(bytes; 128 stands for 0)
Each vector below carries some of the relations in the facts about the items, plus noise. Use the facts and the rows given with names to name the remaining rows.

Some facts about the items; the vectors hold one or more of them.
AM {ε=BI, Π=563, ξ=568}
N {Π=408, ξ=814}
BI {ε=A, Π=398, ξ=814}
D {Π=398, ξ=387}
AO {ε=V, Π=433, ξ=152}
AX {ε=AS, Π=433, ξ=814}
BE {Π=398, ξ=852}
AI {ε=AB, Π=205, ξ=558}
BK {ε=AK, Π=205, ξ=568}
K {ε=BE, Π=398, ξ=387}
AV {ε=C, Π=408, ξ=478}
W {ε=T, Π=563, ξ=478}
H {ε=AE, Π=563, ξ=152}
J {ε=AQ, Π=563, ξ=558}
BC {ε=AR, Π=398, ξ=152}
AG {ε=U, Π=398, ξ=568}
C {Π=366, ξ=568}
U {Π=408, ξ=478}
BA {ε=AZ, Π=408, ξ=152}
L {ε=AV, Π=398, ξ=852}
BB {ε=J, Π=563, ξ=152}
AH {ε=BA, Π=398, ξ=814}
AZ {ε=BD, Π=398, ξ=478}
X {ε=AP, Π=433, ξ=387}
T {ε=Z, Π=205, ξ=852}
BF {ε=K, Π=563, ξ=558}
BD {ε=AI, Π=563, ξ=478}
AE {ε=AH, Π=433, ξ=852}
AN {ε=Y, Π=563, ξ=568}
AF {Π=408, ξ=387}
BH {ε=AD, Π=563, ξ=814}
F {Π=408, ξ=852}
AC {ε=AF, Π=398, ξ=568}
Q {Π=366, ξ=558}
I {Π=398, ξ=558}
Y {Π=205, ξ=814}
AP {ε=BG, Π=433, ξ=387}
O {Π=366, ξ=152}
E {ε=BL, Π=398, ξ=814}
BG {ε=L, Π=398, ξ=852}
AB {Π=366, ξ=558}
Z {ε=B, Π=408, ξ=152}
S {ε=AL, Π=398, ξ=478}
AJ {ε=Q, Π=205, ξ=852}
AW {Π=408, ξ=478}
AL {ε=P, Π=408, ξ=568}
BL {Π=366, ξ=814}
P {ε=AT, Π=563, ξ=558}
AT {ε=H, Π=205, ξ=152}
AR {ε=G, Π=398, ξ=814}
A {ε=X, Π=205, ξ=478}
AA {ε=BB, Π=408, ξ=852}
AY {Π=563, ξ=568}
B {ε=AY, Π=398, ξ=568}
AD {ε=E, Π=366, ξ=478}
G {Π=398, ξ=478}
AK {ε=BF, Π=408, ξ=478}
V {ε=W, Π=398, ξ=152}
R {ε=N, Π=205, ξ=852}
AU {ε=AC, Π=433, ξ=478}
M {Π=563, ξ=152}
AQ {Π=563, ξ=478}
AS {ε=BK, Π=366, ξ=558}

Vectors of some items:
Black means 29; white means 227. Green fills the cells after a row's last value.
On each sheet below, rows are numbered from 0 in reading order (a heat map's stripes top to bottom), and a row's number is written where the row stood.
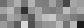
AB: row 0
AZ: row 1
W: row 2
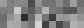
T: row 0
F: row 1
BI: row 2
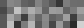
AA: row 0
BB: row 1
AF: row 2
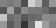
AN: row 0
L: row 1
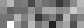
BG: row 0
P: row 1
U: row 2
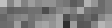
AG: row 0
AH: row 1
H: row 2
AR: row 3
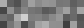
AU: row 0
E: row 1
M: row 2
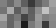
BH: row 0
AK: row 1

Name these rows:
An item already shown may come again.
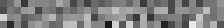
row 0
AM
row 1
I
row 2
AE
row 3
P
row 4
AY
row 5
P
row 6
N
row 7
AQ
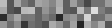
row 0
AO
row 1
O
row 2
AO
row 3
AQ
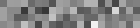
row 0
BL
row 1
X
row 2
AS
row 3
L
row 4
Q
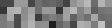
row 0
AW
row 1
P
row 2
AW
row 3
B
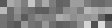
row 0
O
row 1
AG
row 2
A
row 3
AY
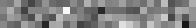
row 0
AI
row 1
BA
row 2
BD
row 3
BC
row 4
BE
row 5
G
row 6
AV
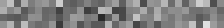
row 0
C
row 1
BK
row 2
AX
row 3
AL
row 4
S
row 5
AD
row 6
Y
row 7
L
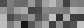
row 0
P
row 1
S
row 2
Z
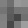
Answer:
AT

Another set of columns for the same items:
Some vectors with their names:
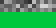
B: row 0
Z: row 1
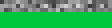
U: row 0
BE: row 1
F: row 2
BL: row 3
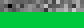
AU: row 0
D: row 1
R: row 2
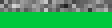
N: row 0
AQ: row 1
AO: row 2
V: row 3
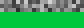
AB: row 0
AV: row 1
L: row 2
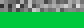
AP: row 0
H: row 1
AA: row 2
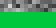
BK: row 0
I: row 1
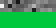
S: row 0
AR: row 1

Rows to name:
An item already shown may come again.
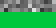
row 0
G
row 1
P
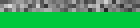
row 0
AF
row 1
BK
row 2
AD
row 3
AV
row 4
I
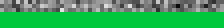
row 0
AB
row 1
N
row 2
AY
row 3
BA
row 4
BE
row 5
AB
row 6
AU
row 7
AE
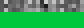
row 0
AS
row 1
AI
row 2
Q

